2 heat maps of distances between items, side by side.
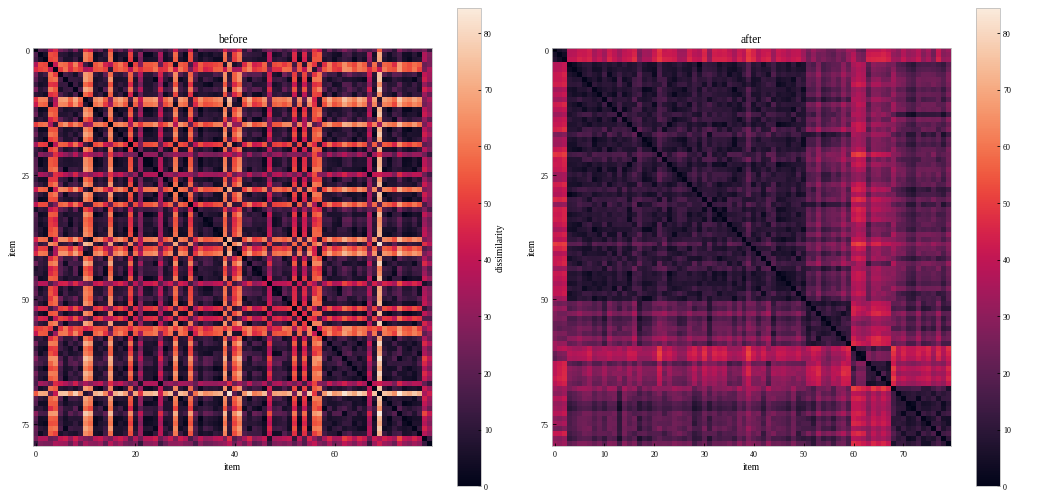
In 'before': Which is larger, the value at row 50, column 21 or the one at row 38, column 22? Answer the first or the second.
the second
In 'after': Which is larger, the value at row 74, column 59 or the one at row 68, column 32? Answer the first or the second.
the second
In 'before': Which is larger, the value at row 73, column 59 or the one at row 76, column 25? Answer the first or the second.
the second
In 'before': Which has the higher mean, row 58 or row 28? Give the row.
28
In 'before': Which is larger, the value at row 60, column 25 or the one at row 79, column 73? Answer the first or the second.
the second
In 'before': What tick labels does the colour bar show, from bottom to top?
0, 10, 20, 30, 40, 50, 60, 70, 80
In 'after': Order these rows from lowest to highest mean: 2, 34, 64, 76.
34, 76, 64, 2
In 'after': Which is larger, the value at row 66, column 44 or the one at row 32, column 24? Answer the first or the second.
the first
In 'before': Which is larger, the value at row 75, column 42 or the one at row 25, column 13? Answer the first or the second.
the second
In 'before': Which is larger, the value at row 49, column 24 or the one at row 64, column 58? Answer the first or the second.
the first
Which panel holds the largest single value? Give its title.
before
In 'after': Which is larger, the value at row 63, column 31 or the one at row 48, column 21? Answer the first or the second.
the first
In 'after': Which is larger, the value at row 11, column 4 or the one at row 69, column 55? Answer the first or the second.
the second
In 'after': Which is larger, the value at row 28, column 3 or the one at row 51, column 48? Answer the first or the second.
the second
